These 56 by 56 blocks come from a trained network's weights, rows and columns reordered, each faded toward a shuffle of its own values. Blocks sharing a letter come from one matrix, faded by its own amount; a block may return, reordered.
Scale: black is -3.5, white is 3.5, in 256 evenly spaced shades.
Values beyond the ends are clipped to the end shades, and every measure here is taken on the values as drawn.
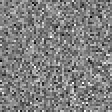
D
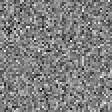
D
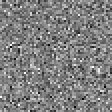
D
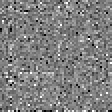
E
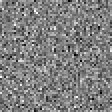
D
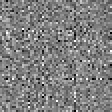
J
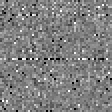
E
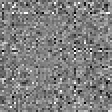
J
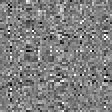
J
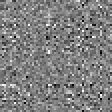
J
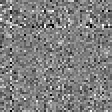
J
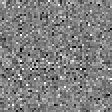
E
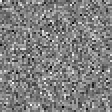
D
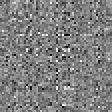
J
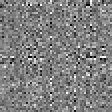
J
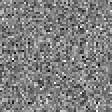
D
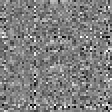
J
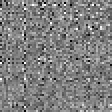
J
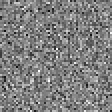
D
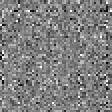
J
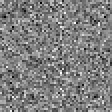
D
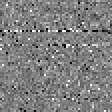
E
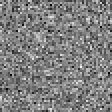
D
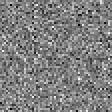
D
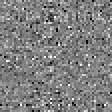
E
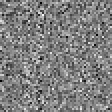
D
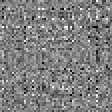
J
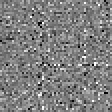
E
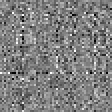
J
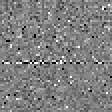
E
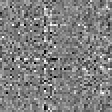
J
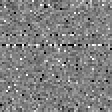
E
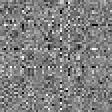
J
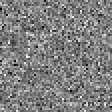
D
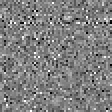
E
